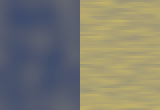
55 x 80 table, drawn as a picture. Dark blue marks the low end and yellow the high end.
The table splits into one row of 2 panels. Panel 1,1: low, smooth, faint in contrast. Panel 1,2: high, streaked across, faint in contrast.
